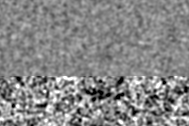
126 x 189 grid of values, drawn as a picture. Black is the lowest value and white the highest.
The distribution is heavy-tailed on both sides. The texture is blotchy. There is no overall slope. The top part is calmer, up to a seam about 60% of the way down.
